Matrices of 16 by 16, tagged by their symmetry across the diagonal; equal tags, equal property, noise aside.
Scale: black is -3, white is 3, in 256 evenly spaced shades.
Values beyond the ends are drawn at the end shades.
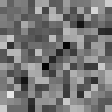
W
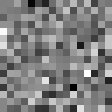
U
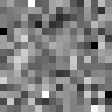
U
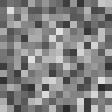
W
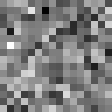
U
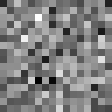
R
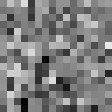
R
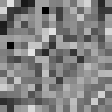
W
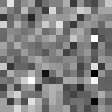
R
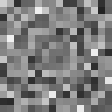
W
